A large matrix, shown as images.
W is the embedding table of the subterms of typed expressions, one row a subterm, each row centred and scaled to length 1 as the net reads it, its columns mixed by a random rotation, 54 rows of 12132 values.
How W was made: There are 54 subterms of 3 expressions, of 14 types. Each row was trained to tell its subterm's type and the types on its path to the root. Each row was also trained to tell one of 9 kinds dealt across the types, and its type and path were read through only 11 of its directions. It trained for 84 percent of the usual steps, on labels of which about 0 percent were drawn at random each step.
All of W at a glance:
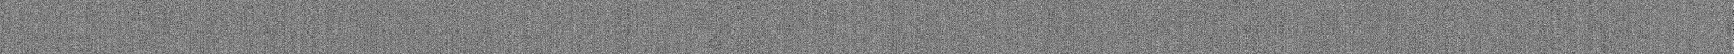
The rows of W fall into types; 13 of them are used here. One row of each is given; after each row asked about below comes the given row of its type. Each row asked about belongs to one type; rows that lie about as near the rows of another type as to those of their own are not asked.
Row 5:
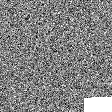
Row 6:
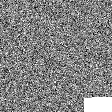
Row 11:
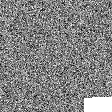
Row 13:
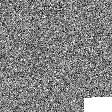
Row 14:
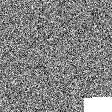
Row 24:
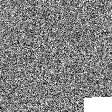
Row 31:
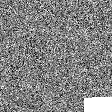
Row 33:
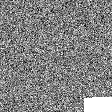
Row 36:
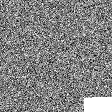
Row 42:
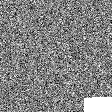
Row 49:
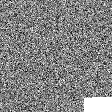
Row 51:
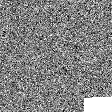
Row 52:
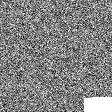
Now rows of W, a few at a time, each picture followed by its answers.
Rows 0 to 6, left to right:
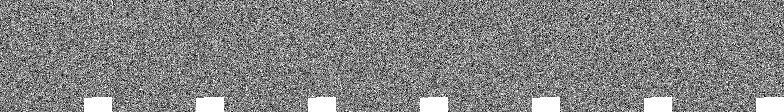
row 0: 6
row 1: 42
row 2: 51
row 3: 49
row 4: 33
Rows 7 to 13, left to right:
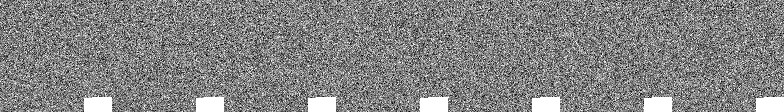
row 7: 31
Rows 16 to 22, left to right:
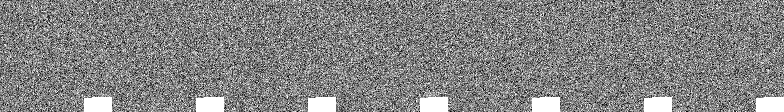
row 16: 51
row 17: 33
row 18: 13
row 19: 33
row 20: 36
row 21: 5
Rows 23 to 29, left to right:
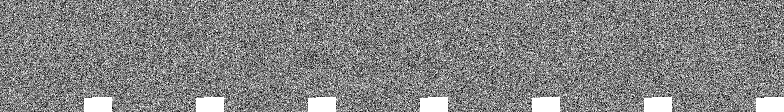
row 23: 5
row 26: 13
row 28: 5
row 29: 33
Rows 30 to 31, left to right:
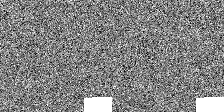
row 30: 31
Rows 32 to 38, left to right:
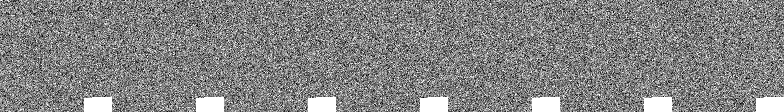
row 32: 31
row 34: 14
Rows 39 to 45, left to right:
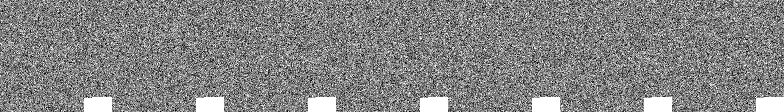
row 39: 42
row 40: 49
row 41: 51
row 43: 6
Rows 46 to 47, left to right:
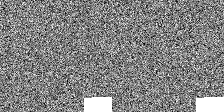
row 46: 5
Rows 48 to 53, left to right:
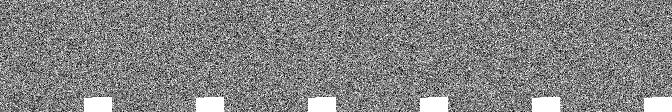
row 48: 31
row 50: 51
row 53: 49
